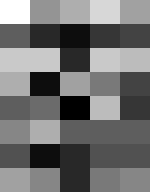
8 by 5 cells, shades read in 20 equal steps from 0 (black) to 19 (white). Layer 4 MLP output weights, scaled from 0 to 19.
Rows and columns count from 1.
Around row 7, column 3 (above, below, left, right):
7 3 1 6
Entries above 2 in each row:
5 4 5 4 4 5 4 5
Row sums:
71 20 62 40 33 44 22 44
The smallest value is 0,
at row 5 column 3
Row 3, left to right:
15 15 3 15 14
